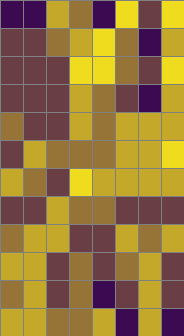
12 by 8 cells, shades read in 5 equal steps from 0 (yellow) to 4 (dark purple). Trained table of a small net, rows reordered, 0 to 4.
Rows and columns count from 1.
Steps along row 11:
down up down up down down up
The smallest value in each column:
1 1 1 0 0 0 1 0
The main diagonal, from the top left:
4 3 3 1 2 1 1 3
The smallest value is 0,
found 8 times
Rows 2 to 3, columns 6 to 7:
2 4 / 2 3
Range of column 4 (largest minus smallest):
3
